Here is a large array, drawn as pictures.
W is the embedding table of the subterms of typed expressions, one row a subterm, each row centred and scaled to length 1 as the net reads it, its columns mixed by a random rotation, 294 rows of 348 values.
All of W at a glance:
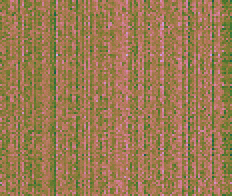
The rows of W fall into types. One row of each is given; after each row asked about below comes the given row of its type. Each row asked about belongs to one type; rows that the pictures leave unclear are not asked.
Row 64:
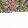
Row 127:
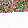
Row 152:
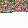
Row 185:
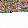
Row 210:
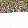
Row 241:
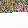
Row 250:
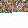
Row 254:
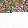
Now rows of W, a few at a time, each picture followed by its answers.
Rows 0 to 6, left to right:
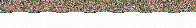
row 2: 152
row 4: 254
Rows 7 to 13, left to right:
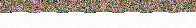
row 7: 254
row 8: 64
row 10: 250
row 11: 152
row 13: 127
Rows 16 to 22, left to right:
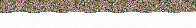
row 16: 250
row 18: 254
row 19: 210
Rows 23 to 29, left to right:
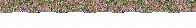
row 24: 241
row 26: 127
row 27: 241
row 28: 64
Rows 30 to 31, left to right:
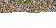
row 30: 152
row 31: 254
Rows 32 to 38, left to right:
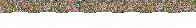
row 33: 250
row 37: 250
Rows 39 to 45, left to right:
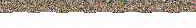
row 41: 185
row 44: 250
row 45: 254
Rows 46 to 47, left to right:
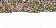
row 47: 210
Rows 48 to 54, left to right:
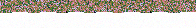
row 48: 254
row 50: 254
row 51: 241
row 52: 210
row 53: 254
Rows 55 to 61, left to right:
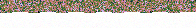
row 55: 127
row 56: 254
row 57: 241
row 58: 210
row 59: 64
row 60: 152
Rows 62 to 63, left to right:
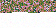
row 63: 250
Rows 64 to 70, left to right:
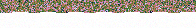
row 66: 250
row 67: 210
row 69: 185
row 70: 241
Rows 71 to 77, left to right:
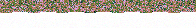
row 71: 254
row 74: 152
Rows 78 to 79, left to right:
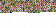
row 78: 241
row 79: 250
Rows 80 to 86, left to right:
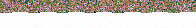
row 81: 254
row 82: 254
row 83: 254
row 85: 210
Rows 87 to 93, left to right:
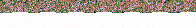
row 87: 241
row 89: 210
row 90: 254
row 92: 250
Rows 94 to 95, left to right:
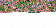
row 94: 127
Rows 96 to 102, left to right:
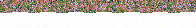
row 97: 127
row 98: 185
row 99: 250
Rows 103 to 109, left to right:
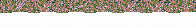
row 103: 250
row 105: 185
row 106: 254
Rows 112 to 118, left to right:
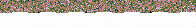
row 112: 241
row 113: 185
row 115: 152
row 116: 254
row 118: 210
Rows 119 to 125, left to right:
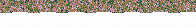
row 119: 241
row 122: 152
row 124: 64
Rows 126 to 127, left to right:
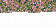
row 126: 64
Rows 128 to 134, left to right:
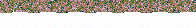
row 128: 210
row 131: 241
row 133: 185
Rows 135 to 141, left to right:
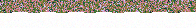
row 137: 185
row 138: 210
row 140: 185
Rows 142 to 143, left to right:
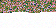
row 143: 185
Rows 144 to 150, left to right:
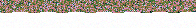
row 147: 254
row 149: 152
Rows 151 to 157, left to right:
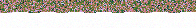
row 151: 127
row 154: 241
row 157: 185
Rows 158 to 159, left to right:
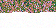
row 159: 210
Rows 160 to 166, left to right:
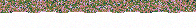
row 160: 152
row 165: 185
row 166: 64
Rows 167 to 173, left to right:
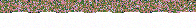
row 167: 185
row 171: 185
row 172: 185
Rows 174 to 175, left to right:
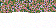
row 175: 250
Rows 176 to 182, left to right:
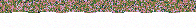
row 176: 250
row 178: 127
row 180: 241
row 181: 210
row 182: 152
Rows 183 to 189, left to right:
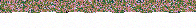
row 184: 254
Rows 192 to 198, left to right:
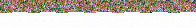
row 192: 127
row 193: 210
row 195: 241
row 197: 241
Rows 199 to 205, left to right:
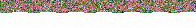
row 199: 210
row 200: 250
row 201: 152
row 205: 152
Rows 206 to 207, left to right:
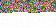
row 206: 241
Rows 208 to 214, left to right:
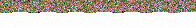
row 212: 152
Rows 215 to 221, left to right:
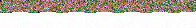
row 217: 127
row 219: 250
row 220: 254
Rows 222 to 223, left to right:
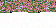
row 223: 185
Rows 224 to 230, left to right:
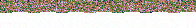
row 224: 185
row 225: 64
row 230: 241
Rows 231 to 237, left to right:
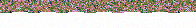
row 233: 210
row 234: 254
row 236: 250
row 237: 254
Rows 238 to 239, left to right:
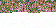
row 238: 241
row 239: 241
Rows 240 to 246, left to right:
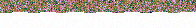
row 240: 185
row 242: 127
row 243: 250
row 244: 152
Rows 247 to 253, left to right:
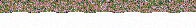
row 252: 254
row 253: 250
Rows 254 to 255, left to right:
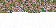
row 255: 250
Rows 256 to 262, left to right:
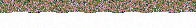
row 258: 185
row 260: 185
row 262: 210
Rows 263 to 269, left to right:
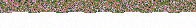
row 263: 64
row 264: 152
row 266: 210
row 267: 185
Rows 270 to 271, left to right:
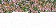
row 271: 241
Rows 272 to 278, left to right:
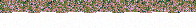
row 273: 127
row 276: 250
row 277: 241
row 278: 241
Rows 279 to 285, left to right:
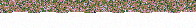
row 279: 127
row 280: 250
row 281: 241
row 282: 254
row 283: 210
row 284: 64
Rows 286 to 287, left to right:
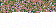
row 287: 210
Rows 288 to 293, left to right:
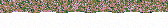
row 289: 254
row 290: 250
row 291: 250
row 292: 250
